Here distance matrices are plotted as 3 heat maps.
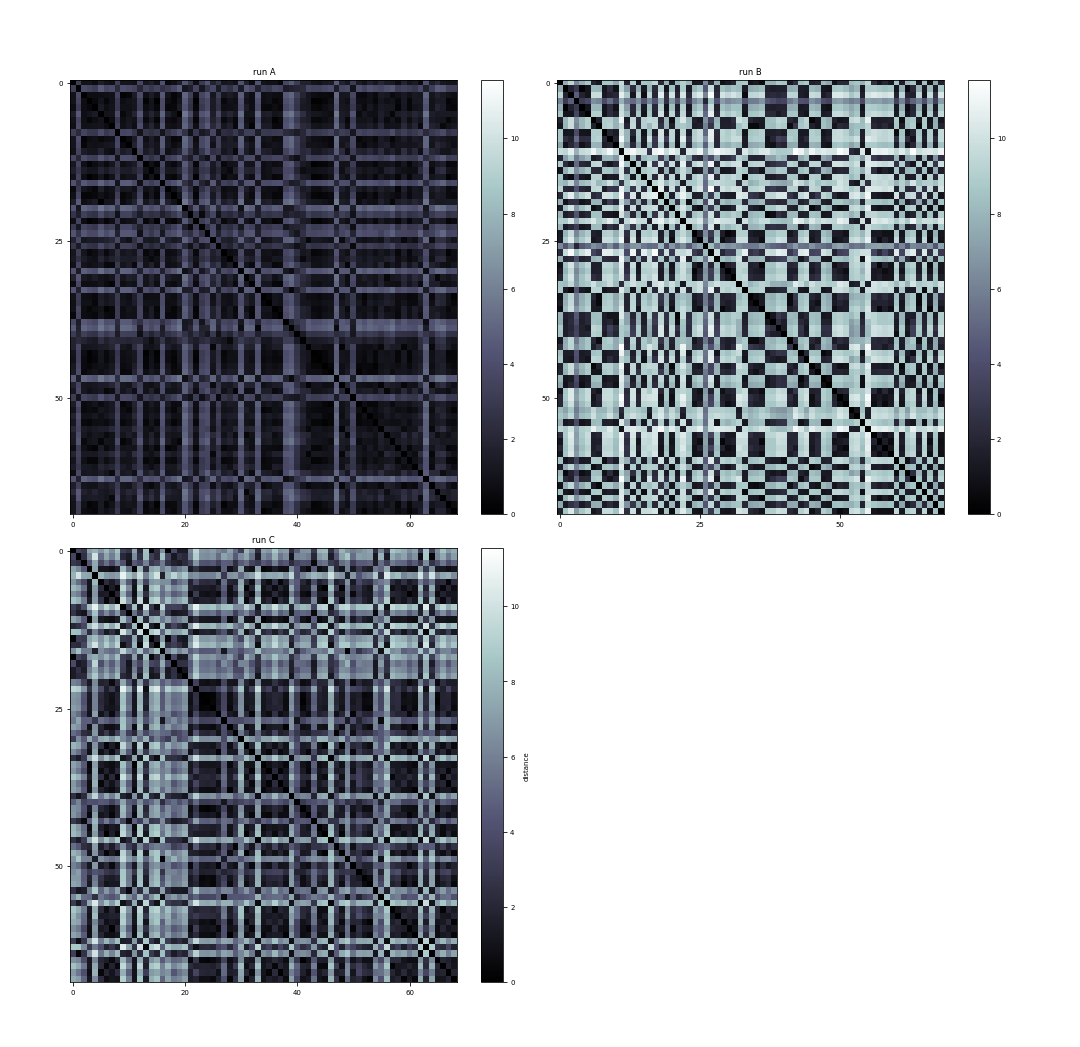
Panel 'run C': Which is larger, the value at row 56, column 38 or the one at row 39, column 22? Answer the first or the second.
the second
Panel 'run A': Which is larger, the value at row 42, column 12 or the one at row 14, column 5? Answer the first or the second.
the first
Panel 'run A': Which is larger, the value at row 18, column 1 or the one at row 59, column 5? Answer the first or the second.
the first
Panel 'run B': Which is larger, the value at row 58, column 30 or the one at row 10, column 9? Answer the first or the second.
the second
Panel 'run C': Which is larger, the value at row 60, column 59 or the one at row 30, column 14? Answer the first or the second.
the second
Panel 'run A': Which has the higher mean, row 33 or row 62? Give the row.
33
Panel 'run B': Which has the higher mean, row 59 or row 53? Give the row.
53
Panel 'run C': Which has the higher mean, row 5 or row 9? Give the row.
9
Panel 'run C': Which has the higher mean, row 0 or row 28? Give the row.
0
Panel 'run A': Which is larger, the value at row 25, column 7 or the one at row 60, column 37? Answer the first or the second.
the first
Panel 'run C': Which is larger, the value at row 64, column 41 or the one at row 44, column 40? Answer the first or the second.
the first
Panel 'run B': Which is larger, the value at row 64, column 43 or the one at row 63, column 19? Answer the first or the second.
the first
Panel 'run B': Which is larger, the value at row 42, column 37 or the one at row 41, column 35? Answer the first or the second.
the first
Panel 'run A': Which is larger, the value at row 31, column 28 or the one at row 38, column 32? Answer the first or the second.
the second
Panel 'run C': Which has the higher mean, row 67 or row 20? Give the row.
20
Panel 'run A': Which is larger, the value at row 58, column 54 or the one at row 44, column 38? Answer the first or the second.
the second
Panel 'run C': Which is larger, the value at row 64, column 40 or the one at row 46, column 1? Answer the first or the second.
the first
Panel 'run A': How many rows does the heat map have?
69
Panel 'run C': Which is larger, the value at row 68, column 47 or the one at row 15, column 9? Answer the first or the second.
the first
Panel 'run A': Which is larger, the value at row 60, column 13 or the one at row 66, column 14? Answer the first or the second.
the second
